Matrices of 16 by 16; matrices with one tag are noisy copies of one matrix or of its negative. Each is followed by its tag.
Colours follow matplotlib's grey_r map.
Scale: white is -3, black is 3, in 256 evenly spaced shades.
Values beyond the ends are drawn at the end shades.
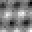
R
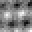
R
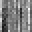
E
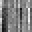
E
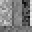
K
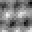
R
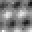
R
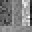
K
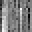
E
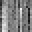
E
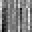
E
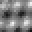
R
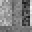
K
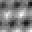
R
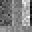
K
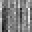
E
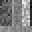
K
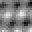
R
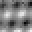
R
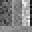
K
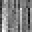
E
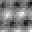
R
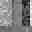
K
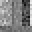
K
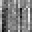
E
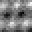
R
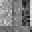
K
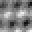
R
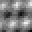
R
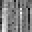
E
